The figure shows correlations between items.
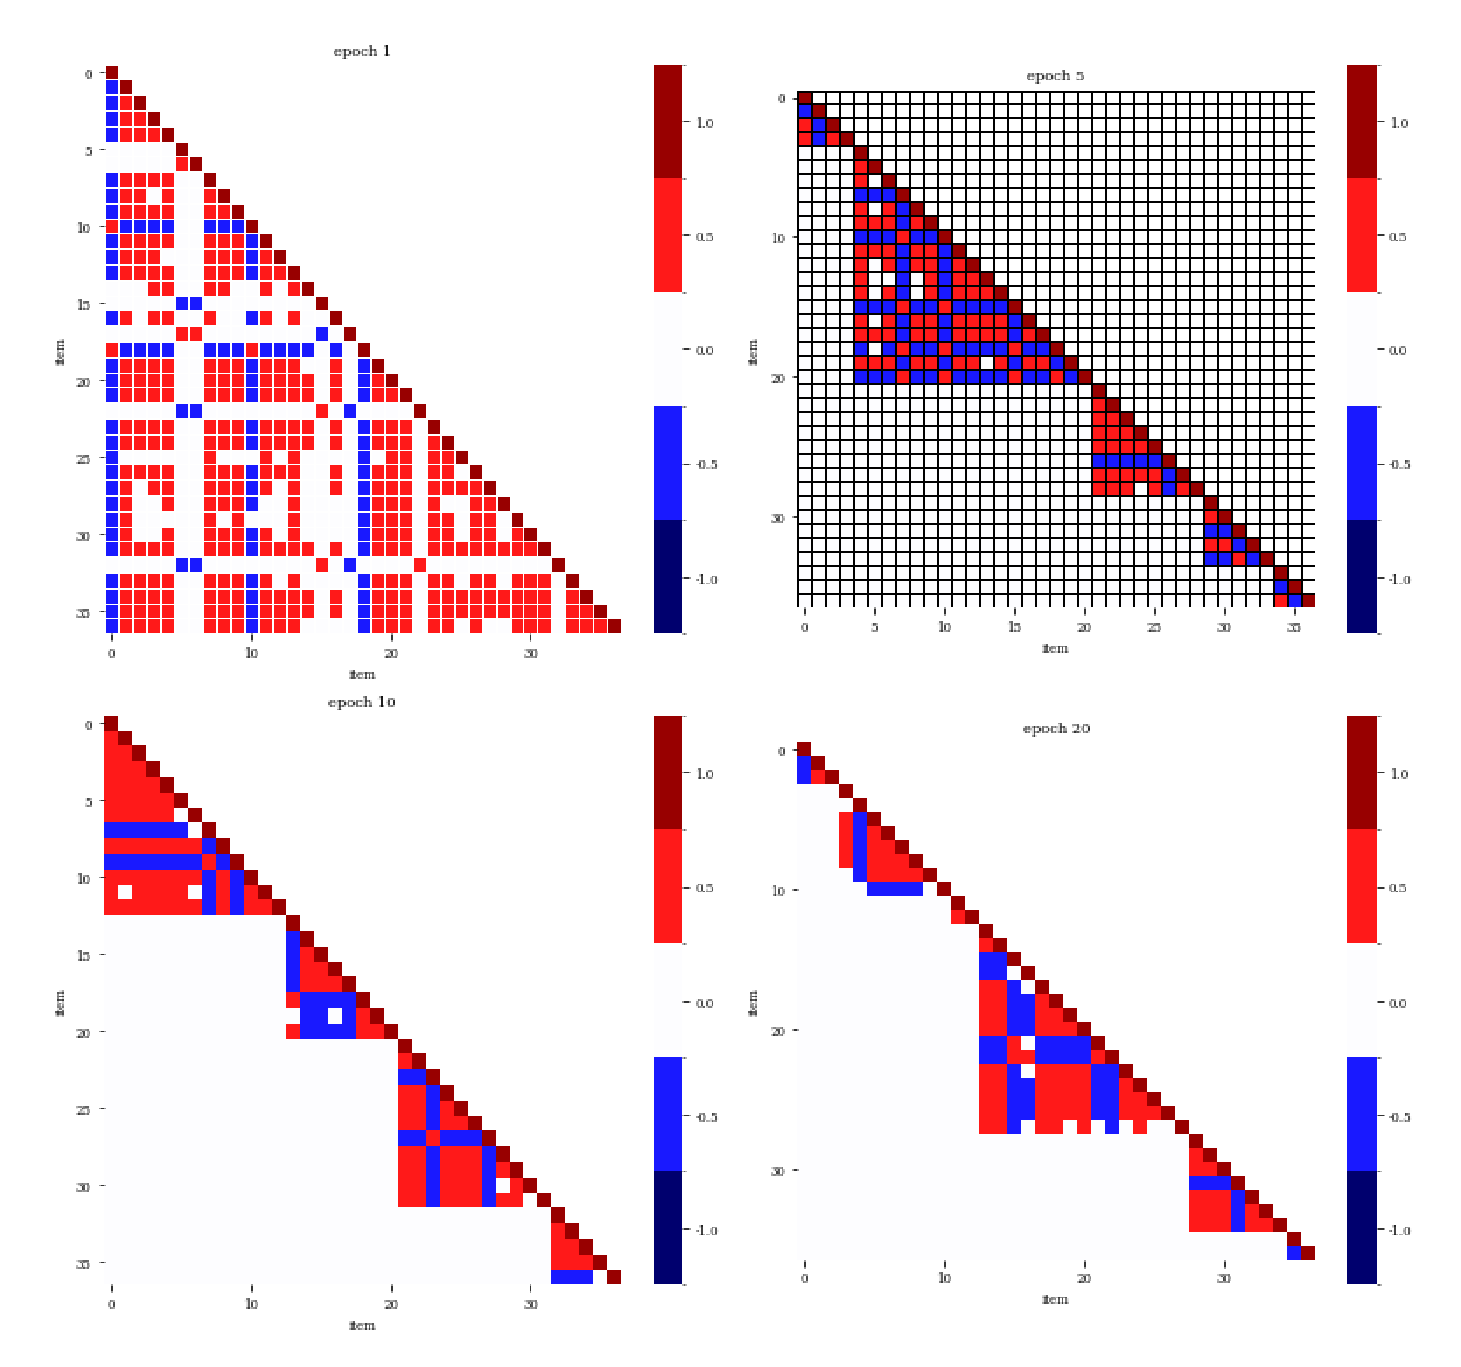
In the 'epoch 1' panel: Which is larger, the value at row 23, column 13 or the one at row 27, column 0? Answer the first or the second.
the first
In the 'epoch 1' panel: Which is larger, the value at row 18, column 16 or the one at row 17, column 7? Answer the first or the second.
the second
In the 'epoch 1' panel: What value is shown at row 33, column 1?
0.5
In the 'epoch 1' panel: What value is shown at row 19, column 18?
-0.5
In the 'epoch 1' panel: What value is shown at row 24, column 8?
0.5
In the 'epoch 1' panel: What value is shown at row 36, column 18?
-0.5
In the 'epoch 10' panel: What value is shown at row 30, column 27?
-0.5
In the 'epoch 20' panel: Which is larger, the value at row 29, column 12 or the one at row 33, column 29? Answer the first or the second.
the second
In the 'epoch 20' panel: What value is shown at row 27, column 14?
0.5
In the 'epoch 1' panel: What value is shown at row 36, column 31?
0.5
